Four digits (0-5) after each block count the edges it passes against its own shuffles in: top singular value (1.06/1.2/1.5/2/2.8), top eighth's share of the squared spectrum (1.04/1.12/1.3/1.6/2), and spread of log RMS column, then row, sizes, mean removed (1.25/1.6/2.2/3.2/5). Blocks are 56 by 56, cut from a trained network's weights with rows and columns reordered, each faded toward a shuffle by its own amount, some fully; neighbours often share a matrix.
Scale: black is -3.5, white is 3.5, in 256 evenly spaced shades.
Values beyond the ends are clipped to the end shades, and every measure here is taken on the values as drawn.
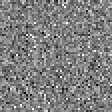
3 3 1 1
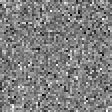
1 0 0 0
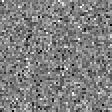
1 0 0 0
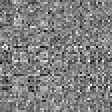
4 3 1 2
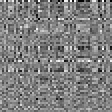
5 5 2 3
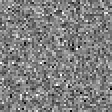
0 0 0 0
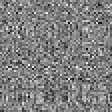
4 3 1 2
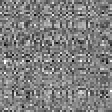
4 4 2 3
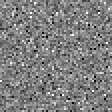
0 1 0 0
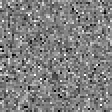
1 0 0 0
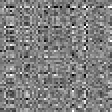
5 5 3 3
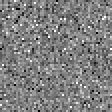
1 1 0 0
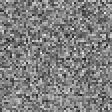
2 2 0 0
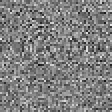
4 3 0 2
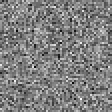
3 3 1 1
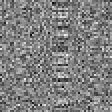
4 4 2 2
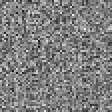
4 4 2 2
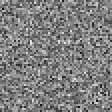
0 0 0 0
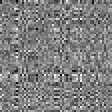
5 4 3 3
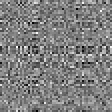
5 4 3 3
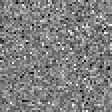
1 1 0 0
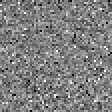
0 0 0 0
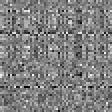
4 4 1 3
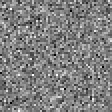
2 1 0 0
